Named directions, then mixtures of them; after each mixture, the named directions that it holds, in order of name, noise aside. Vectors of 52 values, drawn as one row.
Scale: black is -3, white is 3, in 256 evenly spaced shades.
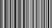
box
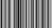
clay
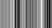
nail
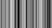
clay, nail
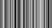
box, nail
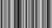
clay, nail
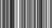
clay, nail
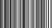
box, nail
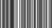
clay, nail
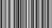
clay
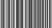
box, clay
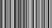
box, clay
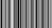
clay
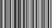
box, clay
